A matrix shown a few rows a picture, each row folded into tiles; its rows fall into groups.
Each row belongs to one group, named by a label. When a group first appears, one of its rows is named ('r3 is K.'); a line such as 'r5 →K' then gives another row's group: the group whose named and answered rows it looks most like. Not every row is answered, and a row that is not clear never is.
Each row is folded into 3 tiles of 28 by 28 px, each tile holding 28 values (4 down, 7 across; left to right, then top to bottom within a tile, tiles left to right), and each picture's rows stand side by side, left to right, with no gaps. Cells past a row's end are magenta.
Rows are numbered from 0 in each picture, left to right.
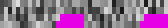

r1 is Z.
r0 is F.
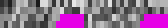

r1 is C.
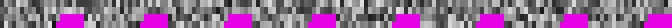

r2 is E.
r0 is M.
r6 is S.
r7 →Z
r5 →F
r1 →Z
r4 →E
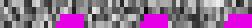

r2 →E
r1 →C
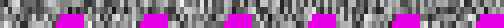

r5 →C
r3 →Z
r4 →F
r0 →F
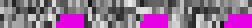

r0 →C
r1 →E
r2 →F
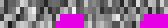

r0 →M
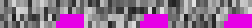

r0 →E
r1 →S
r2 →Z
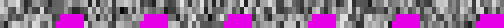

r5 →Z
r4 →F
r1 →E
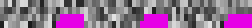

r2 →F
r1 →S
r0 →M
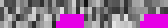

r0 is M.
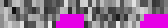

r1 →E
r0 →S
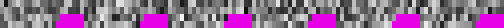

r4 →E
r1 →E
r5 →F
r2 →M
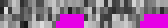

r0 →F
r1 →F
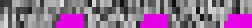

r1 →M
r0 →F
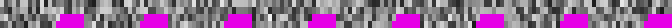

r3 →C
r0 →Z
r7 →S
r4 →M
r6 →S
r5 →M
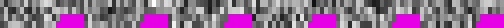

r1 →C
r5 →S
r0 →E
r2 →M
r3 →E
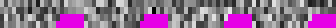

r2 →M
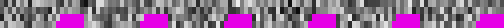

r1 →F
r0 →E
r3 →C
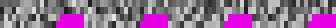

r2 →M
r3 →M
